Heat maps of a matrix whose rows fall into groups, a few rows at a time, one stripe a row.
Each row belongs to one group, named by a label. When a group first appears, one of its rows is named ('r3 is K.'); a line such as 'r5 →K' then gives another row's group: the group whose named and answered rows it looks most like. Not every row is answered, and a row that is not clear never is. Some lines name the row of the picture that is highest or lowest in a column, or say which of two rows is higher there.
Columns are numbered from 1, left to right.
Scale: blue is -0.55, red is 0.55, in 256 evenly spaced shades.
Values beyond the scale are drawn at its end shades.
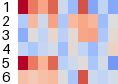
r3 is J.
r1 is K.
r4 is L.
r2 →J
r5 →K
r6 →K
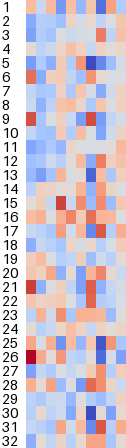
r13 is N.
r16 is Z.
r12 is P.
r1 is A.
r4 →N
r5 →L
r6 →K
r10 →L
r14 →P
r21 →K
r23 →J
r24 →N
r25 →A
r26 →K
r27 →J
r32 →J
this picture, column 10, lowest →26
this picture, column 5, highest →16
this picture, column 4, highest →15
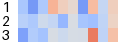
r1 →N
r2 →L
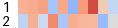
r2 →J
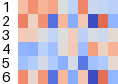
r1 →K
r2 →A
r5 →L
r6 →A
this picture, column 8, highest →4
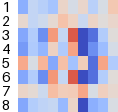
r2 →N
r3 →L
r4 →L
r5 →A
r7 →Z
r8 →L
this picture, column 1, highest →5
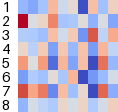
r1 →N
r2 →K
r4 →A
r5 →A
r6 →L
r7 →A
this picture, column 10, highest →3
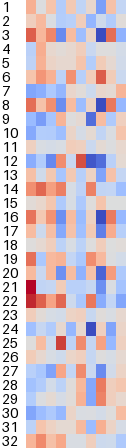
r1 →A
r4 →P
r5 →P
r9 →N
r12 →L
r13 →A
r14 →K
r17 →A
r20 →A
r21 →K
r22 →K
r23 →N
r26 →N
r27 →L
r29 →P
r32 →K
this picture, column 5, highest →6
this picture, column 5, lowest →24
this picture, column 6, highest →12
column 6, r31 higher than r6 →Yes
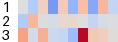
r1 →A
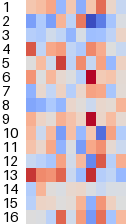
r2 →L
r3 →L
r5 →J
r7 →J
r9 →Z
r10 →A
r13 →K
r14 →P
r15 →P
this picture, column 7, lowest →2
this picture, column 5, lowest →3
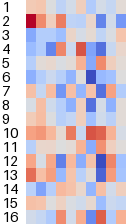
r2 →K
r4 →L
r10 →Z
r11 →P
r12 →A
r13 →A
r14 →N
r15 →K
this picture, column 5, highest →10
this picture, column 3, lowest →4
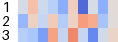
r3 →L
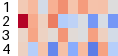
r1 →Z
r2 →K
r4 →A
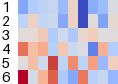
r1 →L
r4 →A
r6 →K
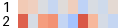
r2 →K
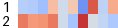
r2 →K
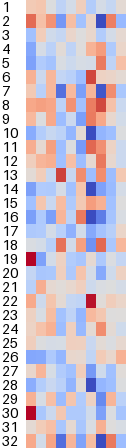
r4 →J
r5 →J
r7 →A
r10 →L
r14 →L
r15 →J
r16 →L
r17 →L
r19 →K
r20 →L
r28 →L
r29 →A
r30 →K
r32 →A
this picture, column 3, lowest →16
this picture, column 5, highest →8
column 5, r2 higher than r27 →Yes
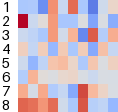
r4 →A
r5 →N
